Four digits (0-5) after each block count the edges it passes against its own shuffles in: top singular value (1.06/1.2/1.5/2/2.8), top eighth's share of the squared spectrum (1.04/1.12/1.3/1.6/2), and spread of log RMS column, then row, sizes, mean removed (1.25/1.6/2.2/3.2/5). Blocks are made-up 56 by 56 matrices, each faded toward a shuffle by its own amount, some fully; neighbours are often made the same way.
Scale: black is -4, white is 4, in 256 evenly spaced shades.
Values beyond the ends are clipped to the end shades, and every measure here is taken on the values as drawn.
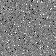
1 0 0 0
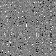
3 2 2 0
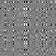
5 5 3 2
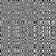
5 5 3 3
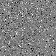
2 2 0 0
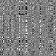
4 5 3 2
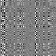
5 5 4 3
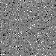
3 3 1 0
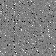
2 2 0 0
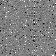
2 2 1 0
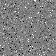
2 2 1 0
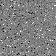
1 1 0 0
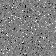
1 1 0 0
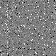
2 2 0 0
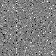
3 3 1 0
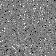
1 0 0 0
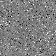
0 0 0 0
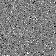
0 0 0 0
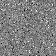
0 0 0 1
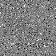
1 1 0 2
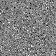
0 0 0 0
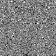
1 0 0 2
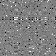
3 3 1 1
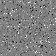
1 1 0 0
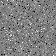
0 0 0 0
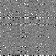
4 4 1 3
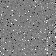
2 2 1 0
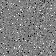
1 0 0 0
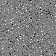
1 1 0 0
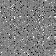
3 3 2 0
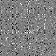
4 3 2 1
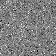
0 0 0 0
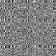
4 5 3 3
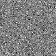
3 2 0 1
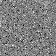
0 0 0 0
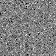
2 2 0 0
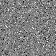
2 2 0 0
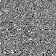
1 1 0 2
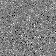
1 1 0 0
